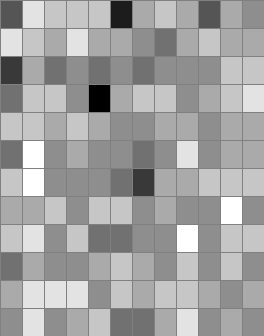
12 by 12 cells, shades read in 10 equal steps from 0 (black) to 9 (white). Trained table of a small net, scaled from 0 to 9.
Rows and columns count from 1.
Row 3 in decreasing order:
7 7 6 5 5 5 5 5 4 4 4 2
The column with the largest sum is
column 2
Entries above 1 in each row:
11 12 12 11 12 12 12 12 12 12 12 12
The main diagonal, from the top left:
3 7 4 5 6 5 2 6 9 5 5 5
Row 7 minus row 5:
0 2 -1 -2 -1 -1 -3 0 0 2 1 1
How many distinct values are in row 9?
5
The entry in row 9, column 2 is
8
